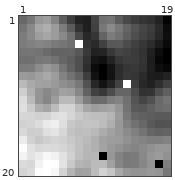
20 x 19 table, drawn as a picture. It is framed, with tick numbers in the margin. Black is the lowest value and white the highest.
The ninth with the lowest average is the top right. The field is mottled with small blotches. On average the colour sits 50% of the way up the scale. Four lone cells stand out: two far higher and two far lower than their neighbours. Neither half mirrors the other. The bottom left is the ninth with the highest average. The field climbs toward the bottom left.
